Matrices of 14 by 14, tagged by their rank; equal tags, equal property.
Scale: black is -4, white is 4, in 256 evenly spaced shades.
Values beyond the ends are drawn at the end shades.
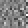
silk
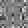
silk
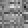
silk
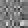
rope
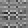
rope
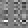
rope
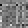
silk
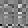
rope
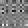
rope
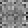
silk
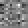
rope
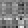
rope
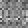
silk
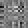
rope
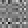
rope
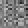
silk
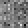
silk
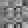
rope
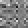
silk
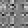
silk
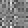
silk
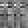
rope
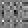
rope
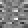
silk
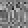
silk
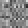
silk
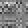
silk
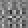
rope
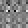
rope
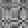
rope
